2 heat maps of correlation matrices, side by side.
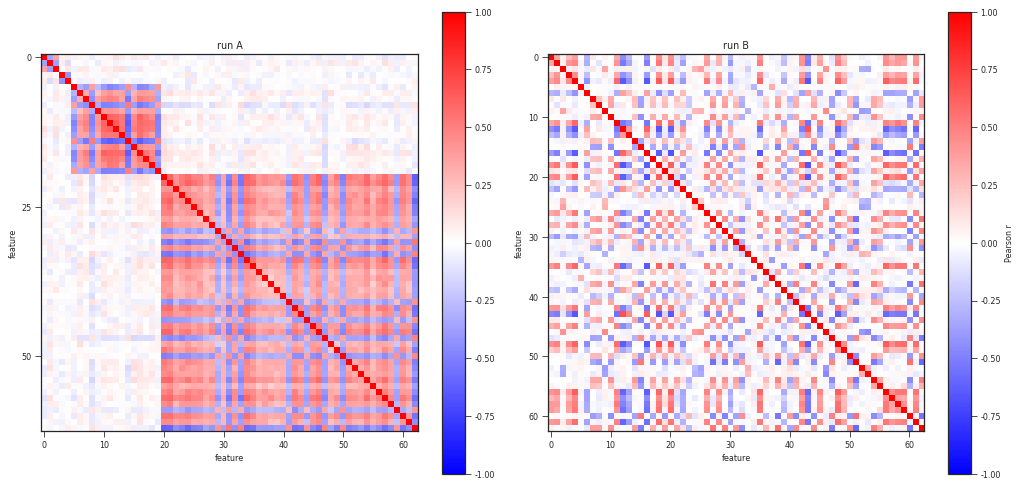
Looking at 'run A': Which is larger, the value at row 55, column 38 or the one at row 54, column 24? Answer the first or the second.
the second
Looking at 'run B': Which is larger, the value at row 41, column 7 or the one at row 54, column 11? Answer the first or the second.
the first
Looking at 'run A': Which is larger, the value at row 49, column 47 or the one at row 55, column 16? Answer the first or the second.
the second
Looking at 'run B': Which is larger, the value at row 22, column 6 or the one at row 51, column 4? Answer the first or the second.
the first
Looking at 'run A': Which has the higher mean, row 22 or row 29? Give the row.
22
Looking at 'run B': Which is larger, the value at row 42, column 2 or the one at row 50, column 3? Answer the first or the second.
the first
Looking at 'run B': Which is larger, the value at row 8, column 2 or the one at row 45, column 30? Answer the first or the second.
the first
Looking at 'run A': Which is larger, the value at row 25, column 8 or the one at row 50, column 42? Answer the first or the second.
the first
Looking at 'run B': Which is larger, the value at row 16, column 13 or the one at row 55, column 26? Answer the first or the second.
the first
